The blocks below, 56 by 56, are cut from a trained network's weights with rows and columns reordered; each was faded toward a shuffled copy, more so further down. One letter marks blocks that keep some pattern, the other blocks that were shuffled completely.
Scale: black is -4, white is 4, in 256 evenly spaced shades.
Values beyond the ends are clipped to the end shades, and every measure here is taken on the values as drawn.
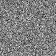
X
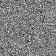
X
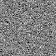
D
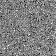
X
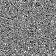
X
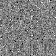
D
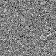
D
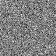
X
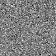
D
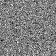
X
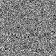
D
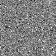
D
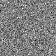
D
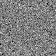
X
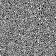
X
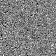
X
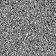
X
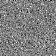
D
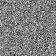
D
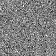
D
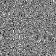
D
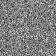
D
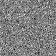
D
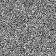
D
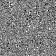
X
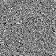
D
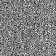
D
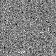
D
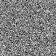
X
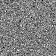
X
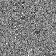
D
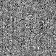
D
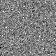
D
